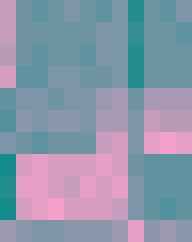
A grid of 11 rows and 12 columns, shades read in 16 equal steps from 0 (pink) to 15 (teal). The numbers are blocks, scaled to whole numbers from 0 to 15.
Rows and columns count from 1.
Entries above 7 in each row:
11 11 11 11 7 4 7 5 5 5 2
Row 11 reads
6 7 8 8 7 7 7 6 1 7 6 7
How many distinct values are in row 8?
5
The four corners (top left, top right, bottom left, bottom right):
3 8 6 7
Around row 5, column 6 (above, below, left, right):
9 8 8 6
